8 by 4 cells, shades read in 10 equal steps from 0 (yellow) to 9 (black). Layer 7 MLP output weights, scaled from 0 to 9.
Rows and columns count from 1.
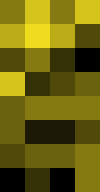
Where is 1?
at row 1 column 2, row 1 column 4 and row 4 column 1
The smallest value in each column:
1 0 2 1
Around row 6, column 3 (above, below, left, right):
4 5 8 6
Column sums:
38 36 45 39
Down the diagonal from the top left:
4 0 7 5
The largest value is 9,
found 3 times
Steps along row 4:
up down down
